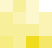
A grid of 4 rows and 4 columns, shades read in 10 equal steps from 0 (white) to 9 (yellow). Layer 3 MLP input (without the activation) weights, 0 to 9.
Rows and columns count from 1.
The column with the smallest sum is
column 4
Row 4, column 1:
5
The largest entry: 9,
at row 4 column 3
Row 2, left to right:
4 3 2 3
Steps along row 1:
up down down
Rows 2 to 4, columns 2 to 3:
3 2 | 4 4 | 4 9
